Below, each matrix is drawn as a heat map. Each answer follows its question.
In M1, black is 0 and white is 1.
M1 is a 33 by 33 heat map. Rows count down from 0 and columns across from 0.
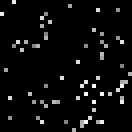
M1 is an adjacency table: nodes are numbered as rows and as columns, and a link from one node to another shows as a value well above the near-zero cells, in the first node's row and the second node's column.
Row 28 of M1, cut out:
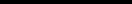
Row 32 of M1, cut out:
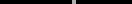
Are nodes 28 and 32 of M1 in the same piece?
no
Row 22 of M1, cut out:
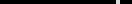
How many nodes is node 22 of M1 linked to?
1
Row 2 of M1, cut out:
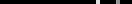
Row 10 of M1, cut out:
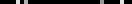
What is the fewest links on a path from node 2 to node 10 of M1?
3
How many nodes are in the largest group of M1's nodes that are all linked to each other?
3
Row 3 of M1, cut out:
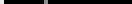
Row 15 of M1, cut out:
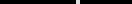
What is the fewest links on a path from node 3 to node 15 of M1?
6
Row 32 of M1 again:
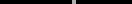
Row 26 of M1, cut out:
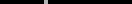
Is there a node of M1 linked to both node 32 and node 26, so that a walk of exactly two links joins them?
no
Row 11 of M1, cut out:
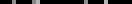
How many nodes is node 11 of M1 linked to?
5
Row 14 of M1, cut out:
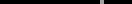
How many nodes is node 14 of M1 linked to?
1
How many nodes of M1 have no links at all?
1
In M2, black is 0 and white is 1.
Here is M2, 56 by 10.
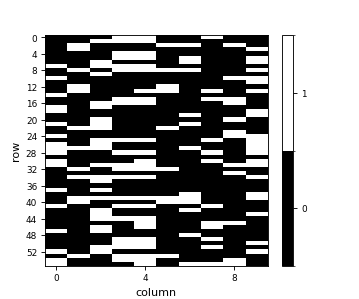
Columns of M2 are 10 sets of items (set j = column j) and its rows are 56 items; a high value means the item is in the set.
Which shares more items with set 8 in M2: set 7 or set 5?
set 7
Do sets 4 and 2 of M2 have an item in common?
yes
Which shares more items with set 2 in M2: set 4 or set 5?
set 4
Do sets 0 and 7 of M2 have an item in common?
yes
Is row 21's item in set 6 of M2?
yes
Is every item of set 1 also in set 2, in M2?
no
